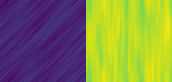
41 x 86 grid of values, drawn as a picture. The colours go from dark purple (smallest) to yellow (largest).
The table splits into one row of 2 panels. Panel 1,1: very low, slanting up to the right, faint in contrast. Panel 1,2: very high, streaked downward, faint in contrast.
